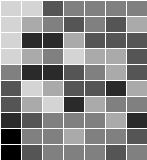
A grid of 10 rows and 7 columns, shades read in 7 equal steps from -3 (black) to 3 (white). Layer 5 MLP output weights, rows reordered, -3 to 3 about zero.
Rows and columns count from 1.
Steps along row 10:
up up same same down up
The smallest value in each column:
-3 -2 -2 -2 -1 -2 -2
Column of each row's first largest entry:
1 1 1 1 6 2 3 6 4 3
